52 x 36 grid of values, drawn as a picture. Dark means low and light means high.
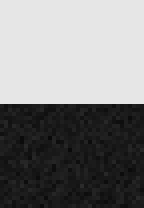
It is made of 2 by 1 panels. Panel 1,1: very high, flat. Panel 2,1: very low, fine-grained, faint in contrast.
